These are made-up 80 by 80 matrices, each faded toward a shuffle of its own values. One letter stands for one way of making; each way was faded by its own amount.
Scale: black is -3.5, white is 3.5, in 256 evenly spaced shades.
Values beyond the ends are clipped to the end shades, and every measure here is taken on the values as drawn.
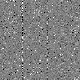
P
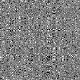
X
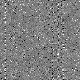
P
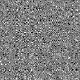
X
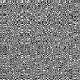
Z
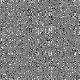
P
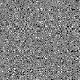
X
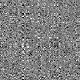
X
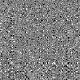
X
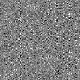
X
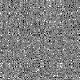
X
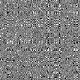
Z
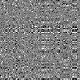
Z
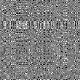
Z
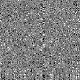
X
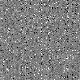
P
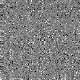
P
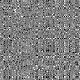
Z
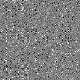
P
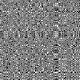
Z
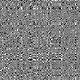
Z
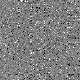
P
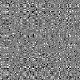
Z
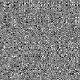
X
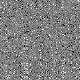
P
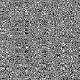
X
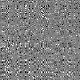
Z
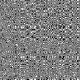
Z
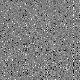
P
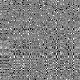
Z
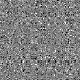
X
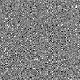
X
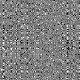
Z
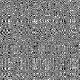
Z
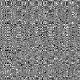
Z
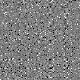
P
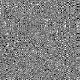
X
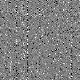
P
